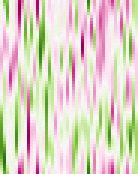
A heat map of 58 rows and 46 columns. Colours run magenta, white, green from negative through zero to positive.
The grain runs up and down. On average the colour sits 50% of the way up the scale. The histogram is bell-shaped.
